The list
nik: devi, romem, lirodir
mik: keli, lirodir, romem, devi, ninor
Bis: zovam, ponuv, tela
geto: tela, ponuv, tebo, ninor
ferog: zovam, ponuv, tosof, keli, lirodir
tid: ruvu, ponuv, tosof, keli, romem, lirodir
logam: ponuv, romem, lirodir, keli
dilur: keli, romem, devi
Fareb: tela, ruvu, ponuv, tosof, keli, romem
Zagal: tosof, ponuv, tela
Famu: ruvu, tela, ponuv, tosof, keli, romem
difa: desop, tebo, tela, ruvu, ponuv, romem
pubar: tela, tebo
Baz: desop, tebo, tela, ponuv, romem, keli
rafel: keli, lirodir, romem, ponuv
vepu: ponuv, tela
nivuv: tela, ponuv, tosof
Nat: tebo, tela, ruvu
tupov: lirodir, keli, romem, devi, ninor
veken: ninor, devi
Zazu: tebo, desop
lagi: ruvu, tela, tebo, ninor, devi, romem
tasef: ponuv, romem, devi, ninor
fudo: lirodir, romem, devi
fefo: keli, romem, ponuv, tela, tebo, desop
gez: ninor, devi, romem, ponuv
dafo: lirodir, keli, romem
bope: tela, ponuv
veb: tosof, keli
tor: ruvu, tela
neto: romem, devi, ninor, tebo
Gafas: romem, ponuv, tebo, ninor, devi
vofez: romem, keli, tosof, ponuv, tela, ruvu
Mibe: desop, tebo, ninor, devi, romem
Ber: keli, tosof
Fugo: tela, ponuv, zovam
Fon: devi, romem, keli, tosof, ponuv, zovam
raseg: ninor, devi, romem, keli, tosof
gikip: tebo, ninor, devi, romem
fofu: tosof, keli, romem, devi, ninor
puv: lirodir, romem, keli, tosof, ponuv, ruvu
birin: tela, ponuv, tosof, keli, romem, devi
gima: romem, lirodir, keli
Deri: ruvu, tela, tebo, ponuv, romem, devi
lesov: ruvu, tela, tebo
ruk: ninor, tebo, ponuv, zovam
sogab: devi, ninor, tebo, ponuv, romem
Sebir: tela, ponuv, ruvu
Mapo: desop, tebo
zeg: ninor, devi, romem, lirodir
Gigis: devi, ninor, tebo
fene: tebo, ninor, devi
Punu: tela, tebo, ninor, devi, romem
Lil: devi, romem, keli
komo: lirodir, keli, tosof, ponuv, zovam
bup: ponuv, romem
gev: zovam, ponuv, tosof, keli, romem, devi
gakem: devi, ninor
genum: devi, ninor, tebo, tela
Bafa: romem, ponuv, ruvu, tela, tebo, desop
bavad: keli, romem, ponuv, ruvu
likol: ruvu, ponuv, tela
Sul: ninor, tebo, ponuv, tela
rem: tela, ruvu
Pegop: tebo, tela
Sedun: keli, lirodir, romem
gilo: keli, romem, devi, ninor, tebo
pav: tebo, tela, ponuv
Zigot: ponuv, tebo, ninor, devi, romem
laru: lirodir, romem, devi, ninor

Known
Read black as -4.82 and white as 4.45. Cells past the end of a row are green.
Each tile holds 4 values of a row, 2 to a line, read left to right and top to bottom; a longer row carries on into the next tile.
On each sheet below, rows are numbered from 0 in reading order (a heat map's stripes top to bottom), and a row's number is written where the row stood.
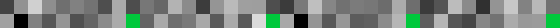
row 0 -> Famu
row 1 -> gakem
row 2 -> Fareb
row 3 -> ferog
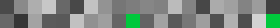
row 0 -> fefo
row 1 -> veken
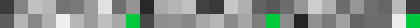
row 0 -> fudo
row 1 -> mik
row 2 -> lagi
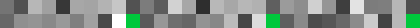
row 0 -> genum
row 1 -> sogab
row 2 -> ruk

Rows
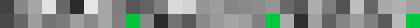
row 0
dilur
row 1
Bafa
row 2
geto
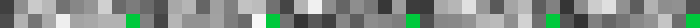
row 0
laru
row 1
Punu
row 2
tid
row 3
gima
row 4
vofez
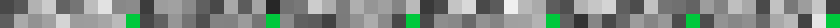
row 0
nik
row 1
Ber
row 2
bup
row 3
Fon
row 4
bavad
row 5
fene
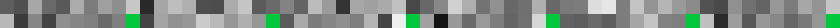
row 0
vepu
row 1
tupov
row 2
Gigis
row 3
Deri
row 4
Gafas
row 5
bope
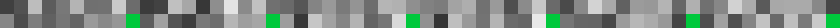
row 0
Zagal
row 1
gev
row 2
pubar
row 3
Nat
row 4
logam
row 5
zeg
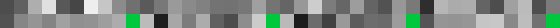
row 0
Lil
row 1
rem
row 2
likol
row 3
dafo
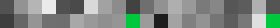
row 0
gilo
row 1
lesov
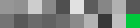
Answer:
Sul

